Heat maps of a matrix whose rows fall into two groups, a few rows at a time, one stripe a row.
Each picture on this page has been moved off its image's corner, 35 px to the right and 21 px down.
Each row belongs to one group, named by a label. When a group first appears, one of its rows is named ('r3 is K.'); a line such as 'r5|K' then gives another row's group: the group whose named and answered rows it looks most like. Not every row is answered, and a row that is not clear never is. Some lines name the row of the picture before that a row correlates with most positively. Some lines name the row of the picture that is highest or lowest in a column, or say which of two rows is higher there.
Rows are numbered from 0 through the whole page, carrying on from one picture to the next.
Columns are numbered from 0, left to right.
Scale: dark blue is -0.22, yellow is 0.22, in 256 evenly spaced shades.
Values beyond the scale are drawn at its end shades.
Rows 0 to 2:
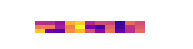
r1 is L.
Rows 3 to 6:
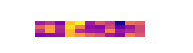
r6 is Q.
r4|L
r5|L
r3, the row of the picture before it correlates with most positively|0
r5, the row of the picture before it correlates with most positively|1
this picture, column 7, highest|5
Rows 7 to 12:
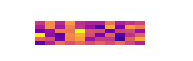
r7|L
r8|L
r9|Q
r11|L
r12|Q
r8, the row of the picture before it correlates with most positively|5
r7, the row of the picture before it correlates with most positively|5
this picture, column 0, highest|10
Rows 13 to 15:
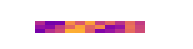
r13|Q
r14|Q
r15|Q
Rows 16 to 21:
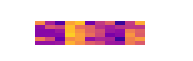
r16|L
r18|Q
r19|Q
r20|L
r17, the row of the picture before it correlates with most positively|15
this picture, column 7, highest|16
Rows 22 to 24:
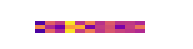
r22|Q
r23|L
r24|Q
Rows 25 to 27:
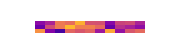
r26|Q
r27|L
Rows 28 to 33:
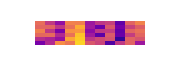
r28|L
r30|L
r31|L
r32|L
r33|Q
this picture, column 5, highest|33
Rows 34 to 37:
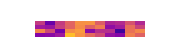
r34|Q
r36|L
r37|Q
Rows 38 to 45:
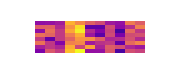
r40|L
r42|Q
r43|L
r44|Q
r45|L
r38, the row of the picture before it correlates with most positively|37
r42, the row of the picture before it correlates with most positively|34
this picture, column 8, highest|44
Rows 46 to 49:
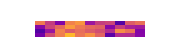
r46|L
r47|Q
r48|Q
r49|Q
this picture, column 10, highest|46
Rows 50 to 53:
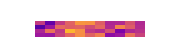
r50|Q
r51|Q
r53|Q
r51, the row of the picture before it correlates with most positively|48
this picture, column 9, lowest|52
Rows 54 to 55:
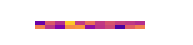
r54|Q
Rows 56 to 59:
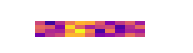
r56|Q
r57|L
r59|Q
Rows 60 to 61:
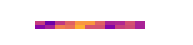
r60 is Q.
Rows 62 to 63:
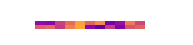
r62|Q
